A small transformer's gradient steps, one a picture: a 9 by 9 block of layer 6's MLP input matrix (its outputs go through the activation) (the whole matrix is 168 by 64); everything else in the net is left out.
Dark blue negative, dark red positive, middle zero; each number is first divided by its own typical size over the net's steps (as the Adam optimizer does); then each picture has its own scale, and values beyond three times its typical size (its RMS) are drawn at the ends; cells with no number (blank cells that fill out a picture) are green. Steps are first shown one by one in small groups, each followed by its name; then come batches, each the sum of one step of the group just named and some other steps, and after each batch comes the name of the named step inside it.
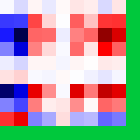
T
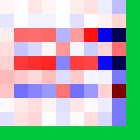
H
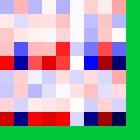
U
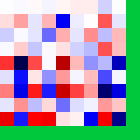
U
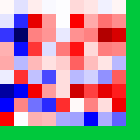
T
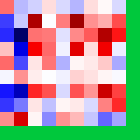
T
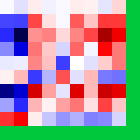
T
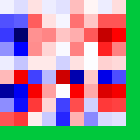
T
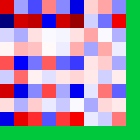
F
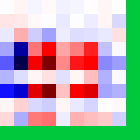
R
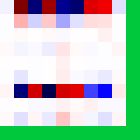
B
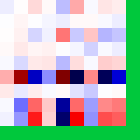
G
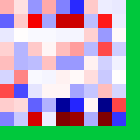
F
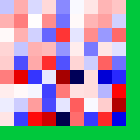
G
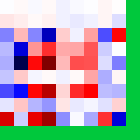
R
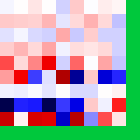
G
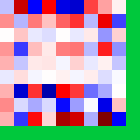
B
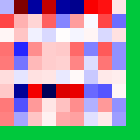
B
